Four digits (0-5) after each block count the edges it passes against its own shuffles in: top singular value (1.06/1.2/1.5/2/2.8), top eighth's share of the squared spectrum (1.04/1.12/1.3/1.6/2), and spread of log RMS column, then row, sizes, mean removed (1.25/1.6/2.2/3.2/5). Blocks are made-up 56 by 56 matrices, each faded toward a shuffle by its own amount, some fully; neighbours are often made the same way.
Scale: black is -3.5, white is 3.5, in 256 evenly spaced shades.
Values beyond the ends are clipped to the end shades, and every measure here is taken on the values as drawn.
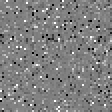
2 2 0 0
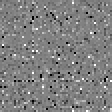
3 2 1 1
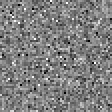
0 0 0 0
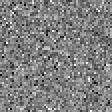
1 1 0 0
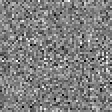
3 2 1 1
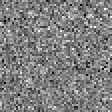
2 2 0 1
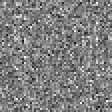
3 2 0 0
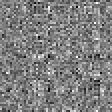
4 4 2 2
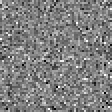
2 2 1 0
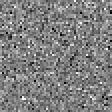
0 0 0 0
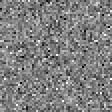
0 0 0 0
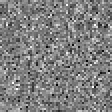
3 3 1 1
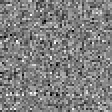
3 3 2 1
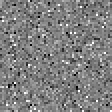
0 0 1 0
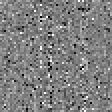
1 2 2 0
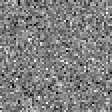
0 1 0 0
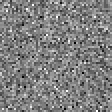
0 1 0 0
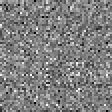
3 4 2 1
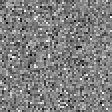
0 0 0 0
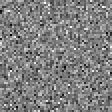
1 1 0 0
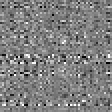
4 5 2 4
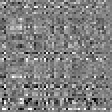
4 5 2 4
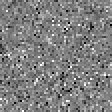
0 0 0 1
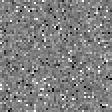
0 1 0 0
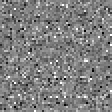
2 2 0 1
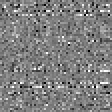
4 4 1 3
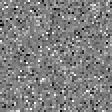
0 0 0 0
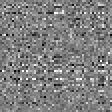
4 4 2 3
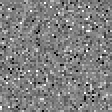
0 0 0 0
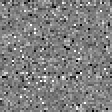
3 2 0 1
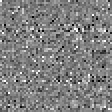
3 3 1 2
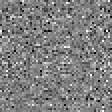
3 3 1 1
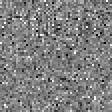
2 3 0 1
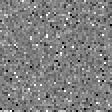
2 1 0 0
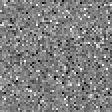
1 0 0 0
